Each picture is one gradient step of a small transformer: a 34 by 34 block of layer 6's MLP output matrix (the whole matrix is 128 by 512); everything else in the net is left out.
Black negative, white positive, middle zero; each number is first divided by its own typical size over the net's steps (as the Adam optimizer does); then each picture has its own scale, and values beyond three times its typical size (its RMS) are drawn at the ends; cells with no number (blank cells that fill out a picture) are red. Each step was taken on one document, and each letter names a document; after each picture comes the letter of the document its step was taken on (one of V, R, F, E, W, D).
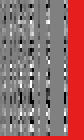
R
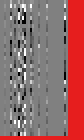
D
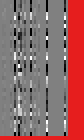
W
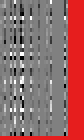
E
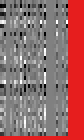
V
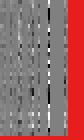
D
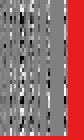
R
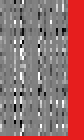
V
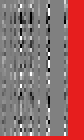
R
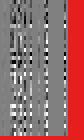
W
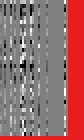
D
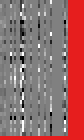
E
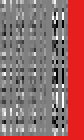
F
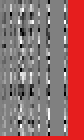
R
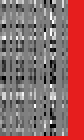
F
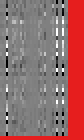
V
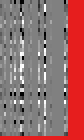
E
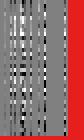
E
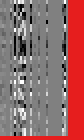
W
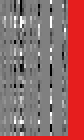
V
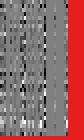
E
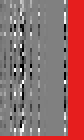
D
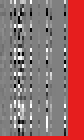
W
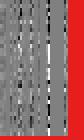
R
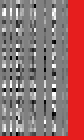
F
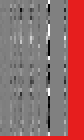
R
